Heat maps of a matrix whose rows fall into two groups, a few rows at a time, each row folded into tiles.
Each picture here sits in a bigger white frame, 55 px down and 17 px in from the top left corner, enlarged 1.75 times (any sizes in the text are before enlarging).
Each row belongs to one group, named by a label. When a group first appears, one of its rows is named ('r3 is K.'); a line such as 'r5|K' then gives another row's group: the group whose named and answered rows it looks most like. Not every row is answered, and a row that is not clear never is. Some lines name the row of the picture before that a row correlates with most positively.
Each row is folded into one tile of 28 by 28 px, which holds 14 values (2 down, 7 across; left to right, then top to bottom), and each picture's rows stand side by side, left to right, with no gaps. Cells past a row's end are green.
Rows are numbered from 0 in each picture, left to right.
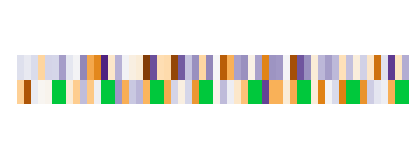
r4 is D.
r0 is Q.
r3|D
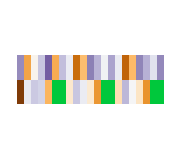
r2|D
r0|D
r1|D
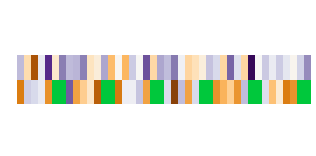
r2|D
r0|D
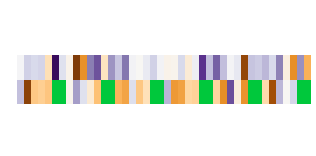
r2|Q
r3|Q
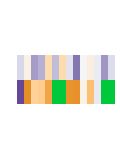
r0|Q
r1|Q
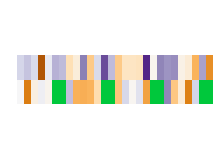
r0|Q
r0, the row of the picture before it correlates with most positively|1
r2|D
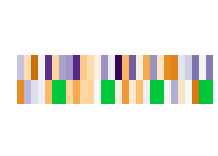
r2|Q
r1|Q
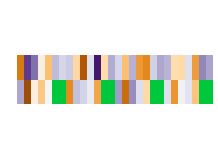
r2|Q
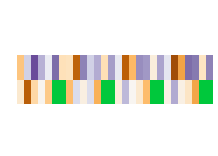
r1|D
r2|D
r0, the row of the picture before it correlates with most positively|0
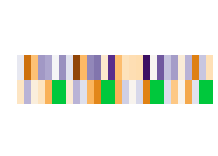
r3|Q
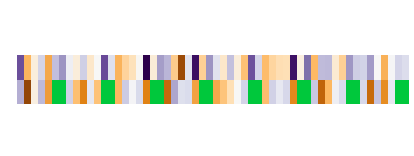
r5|D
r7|Q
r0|Q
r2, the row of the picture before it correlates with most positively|2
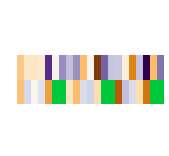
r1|Q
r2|D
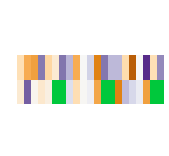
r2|D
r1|Q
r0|D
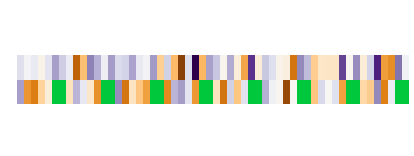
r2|Q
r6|D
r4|Q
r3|D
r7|Q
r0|Q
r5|Q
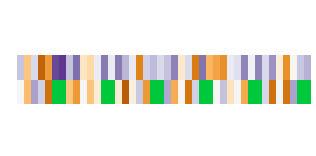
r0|Q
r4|D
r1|Q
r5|Q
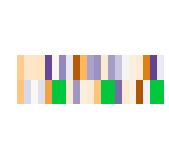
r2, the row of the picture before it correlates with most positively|3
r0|D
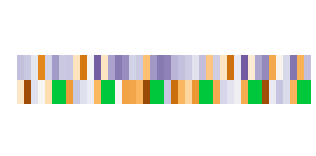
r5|D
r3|Q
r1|D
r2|Q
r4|D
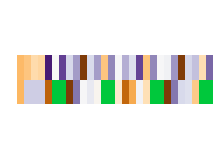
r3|D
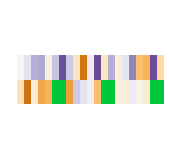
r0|Q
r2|Q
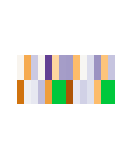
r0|D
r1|D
